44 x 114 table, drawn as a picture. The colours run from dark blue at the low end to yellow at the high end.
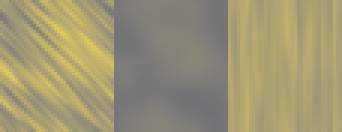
It is made of 1 by 3 panels. Panel 1,1: high, slanting down to the right. Panel 1,2: middling, smooth, faint in contrast. Panel 1,3: high, streaked downward, faint in contrast.
